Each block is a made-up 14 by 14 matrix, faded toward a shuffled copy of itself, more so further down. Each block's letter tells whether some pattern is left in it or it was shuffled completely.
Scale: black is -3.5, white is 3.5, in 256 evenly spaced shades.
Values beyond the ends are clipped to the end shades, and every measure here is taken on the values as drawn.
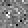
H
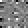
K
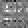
K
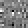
K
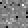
H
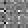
K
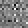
K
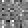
K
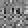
K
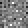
H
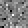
H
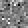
H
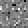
H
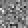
H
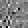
K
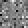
H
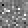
H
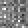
K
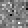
H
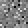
H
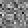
K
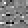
K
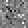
H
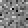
H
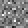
K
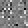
K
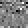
K
